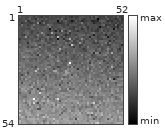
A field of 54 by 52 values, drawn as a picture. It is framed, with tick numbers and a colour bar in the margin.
There are no regular stripes. The values follow a bell shape. There is an overall slope up to the bottom.
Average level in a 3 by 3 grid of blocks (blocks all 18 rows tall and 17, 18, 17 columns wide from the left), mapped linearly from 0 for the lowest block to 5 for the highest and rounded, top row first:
100
332
555
